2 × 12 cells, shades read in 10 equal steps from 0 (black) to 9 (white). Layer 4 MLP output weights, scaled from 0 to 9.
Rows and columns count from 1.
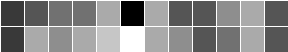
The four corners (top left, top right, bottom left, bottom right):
2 3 2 3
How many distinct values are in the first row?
6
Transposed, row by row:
2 2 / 3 6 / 4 5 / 4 6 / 6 7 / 0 9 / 6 6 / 3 5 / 3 3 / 5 4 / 6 6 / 3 3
